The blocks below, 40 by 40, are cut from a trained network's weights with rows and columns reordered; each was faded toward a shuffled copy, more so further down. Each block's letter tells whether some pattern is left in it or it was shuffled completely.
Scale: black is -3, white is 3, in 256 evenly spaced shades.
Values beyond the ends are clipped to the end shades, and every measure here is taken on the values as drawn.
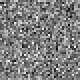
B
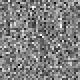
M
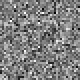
M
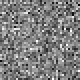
M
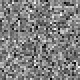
B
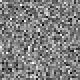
B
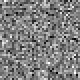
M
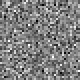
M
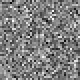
M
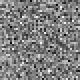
M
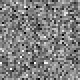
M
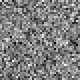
M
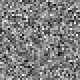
B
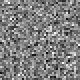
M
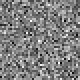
B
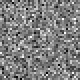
B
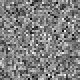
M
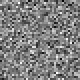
B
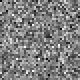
B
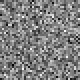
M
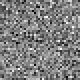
M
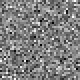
M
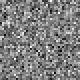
B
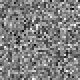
M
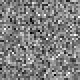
B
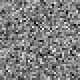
B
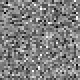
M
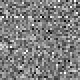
M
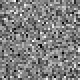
B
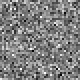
B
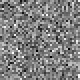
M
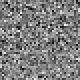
B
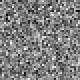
B
